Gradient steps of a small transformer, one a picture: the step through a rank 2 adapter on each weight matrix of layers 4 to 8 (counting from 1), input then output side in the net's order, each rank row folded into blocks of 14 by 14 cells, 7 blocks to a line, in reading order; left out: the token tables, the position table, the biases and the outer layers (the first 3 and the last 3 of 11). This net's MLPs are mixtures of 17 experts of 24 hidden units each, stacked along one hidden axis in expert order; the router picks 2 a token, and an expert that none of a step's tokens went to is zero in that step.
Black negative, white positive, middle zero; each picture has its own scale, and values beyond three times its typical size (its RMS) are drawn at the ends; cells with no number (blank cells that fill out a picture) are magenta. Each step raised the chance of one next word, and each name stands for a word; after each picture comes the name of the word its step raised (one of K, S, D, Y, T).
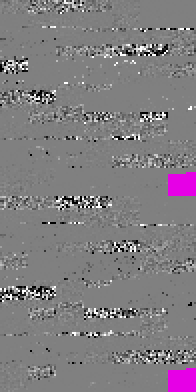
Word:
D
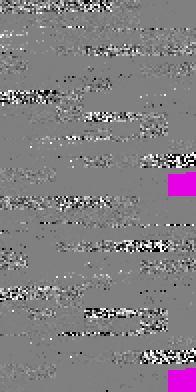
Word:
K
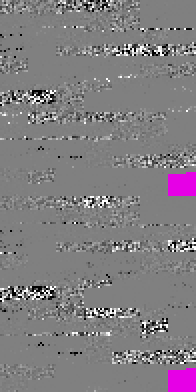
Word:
D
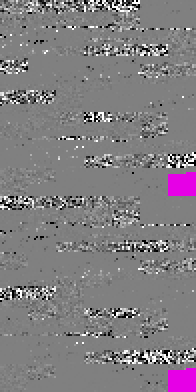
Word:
K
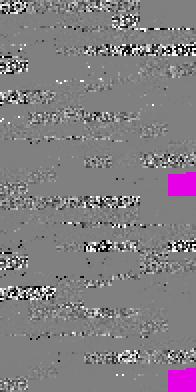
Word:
D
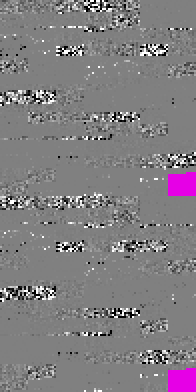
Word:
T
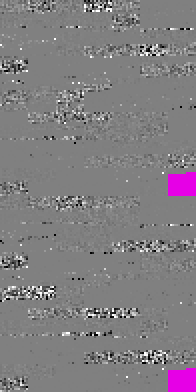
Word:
T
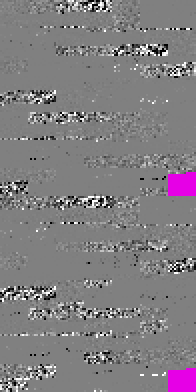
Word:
D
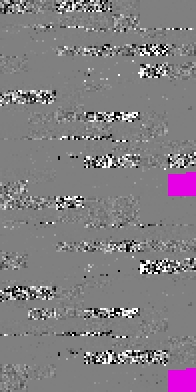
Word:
T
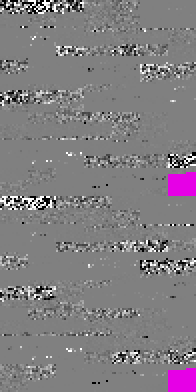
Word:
K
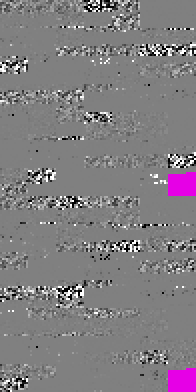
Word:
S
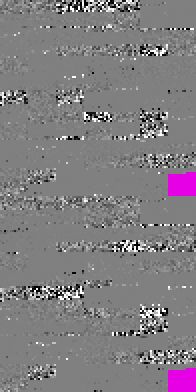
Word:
S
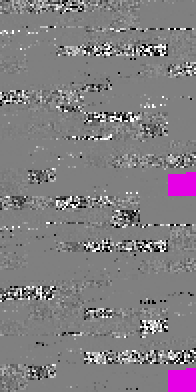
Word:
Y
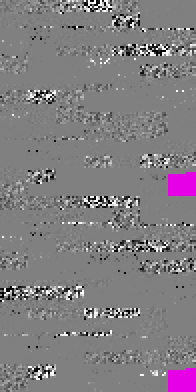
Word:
D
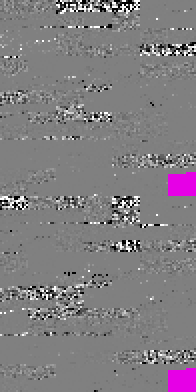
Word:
S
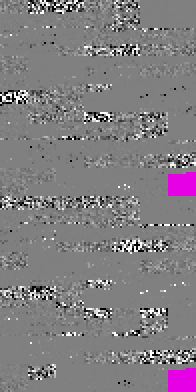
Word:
S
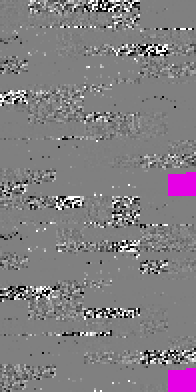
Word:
T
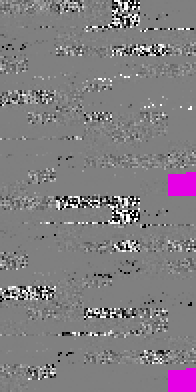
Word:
D
